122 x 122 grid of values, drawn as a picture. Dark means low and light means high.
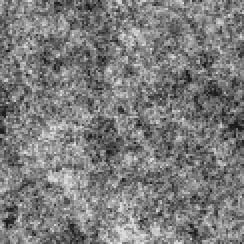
The ninth with the lowest average is the middle right. No row or column stands out. Overall the values sit about 50% of the way up the scale. The texture is blotchy. There are no regular stripes.
